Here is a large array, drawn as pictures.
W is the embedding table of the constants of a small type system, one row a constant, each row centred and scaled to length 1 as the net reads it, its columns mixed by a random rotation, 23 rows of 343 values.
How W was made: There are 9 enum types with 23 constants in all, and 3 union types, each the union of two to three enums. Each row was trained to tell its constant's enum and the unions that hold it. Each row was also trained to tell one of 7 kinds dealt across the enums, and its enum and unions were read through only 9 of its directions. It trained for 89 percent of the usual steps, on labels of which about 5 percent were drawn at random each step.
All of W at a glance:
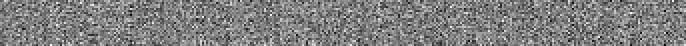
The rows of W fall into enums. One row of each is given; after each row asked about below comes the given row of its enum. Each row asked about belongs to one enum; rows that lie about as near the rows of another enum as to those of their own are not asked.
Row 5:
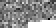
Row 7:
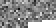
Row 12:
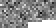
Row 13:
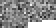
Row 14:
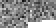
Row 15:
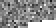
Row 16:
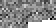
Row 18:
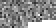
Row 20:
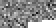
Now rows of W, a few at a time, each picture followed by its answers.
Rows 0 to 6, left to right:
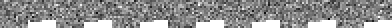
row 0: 16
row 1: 12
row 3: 13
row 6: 18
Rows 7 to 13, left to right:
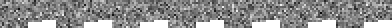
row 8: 15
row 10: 16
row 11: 7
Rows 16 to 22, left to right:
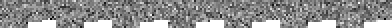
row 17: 20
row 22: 5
